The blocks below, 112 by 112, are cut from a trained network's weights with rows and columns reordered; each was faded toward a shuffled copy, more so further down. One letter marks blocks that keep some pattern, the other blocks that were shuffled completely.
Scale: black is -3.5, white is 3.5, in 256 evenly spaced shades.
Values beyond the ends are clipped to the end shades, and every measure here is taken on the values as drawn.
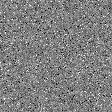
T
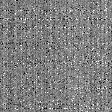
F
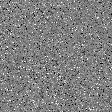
T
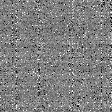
F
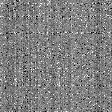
F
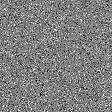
T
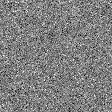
T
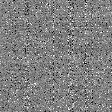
F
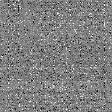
F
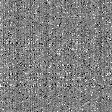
F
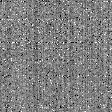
F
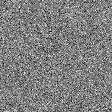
T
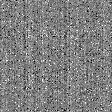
F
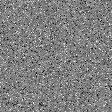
T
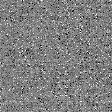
F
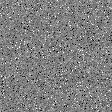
T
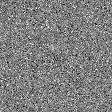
T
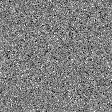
T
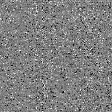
F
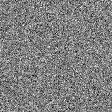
F
